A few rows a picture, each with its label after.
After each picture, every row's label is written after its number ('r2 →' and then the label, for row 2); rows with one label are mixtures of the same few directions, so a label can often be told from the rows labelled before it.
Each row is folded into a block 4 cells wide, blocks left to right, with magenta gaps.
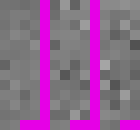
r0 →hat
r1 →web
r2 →hat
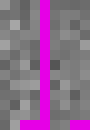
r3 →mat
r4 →hat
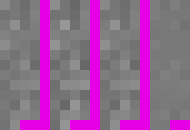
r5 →mat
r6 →mat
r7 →mat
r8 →web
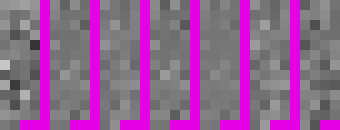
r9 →hat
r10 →web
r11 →mat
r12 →web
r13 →web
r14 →mat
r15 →mat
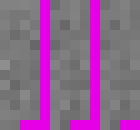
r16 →hat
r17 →mat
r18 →mat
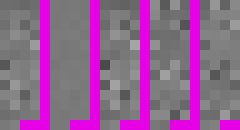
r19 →hat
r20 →hat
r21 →hat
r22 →web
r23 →web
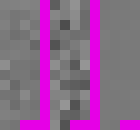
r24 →hat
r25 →mat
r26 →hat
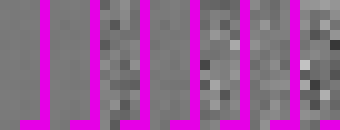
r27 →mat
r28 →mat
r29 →mat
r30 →mat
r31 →hat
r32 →mat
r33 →hat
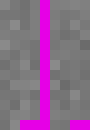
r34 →mat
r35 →hat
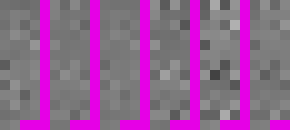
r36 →hat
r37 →web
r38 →hat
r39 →web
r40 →web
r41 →web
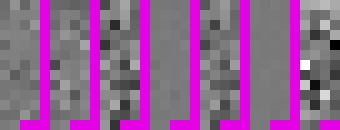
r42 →web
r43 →hat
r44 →mat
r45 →hat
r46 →mat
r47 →web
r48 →hat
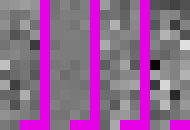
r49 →hat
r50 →web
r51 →mat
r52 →hat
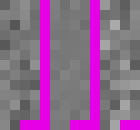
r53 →mat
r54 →web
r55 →mat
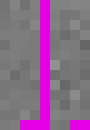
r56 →web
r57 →hat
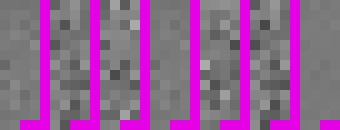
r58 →hat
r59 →mat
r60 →web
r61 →hat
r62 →hat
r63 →mat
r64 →web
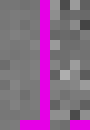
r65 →hat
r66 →web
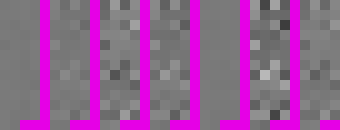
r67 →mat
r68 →web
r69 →web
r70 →web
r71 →mat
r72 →web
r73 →web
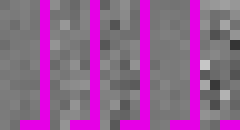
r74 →mat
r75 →mat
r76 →mat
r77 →hat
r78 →hat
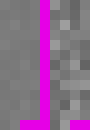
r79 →mat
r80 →mat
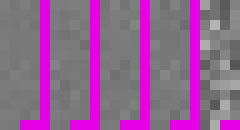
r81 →web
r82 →hat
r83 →web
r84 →web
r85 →mat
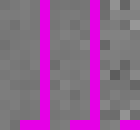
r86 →mat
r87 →hat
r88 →web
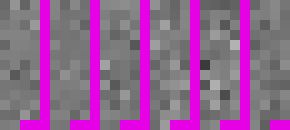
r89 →web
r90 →web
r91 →hat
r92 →mat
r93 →hat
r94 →mat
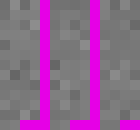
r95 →web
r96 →hat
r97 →web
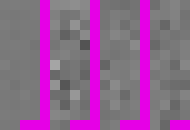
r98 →hat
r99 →hat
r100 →hat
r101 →mat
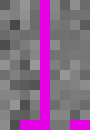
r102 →mat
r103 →web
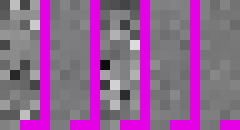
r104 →web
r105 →web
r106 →hat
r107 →hat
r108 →web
